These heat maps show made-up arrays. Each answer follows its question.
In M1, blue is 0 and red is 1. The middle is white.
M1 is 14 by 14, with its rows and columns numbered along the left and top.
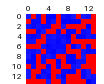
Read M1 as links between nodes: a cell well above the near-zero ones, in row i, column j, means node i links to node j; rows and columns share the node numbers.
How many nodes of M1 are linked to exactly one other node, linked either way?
0
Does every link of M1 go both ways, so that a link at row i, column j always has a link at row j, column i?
yes
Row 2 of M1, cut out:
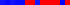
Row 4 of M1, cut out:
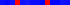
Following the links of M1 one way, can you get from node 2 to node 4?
yes
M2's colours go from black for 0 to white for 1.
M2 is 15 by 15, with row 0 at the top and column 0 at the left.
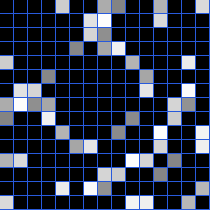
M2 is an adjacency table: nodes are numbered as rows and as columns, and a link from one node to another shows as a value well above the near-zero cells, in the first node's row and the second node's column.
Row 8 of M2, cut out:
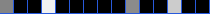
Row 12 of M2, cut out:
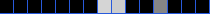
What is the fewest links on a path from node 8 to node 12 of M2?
1
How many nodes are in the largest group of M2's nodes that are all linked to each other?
2
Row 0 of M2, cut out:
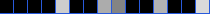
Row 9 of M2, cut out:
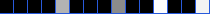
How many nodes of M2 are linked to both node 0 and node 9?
4
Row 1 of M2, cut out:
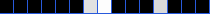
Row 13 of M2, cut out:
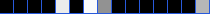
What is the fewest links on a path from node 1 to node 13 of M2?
2
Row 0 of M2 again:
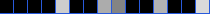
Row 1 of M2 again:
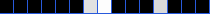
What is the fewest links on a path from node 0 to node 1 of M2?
2
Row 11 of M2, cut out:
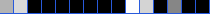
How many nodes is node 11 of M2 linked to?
5
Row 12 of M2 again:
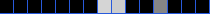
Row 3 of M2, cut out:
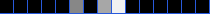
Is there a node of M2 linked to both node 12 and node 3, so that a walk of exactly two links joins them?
yes
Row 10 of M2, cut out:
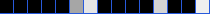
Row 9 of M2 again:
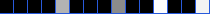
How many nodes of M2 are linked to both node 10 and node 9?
2
